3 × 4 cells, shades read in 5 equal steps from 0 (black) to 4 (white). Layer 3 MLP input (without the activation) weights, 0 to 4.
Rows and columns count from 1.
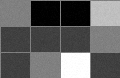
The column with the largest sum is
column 4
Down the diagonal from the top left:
2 1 4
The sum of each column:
4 3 5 6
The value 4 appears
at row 3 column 3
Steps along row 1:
down same up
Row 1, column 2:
0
